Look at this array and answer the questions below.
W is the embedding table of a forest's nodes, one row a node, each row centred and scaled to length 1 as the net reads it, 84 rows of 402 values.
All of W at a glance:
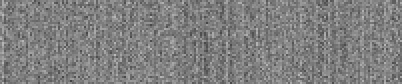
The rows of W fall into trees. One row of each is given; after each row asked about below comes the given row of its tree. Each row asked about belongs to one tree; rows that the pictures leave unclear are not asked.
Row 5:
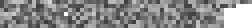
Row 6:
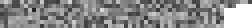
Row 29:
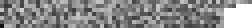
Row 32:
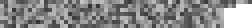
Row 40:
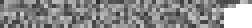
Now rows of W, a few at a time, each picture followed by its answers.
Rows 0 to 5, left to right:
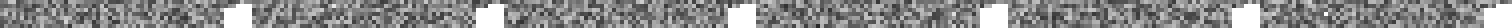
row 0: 40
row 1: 32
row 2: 40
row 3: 40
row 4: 40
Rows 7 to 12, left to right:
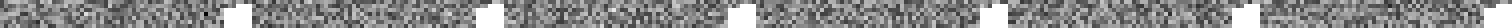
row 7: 5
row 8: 40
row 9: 29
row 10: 29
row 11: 6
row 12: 6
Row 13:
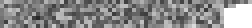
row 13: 40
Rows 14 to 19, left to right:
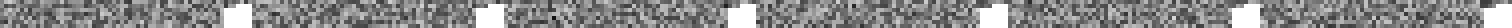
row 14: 40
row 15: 5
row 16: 32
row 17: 32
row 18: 40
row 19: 32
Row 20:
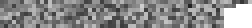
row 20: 5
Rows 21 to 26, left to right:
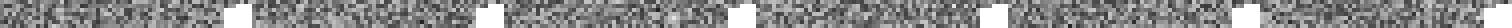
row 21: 40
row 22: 29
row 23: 6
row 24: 5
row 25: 40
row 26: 5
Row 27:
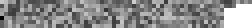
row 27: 6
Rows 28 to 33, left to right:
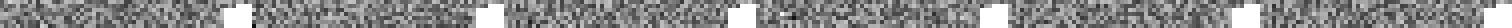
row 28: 5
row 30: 32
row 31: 40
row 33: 32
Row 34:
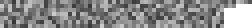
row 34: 32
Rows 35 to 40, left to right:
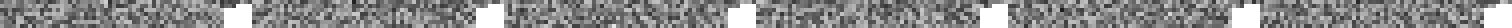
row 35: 32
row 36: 6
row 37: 32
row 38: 6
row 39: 29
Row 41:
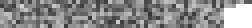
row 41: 5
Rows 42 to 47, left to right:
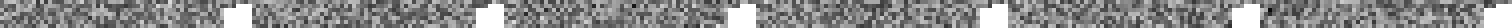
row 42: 5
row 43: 32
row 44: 29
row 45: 5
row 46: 5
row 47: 6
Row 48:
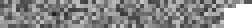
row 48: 29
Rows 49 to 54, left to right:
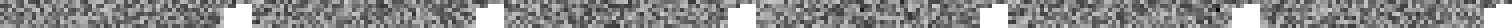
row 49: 29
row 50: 6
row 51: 5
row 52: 5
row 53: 6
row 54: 32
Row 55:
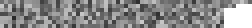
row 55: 32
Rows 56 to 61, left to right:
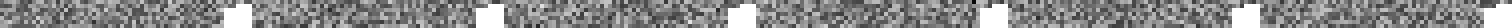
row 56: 29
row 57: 5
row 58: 32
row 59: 5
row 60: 5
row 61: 32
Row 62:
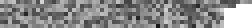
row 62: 6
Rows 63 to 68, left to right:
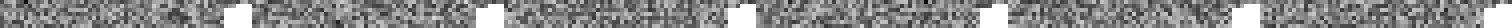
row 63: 40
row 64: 6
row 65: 5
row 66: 32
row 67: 6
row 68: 32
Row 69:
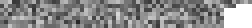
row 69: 6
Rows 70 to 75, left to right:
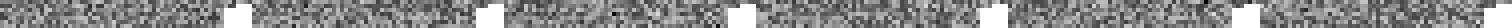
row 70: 29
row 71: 6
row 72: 6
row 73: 5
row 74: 6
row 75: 32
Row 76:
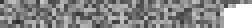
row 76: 40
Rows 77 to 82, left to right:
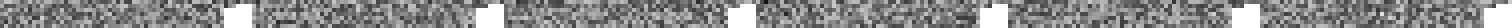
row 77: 40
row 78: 32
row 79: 6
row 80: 29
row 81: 6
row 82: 5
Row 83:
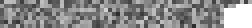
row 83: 40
